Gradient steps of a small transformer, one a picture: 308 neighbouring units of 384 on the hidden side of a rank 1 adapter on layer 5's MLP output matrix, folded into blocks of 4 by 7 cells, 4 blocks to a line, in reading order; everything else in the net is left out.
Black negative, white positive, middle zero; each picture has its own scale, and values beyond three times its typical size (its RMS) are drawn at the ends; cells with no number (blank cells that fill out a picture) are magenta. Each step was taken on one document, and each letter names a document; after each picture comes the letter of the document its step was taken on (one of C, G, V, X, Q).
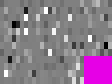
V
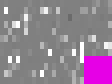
V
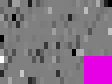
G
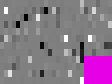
V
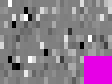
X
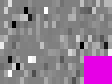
X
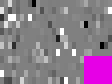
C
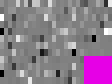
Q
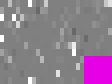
G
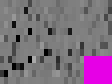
X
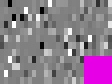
X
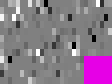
G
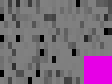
Q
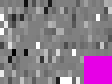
C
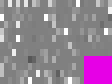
Q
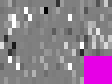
X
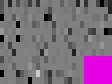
Q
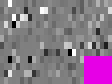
X
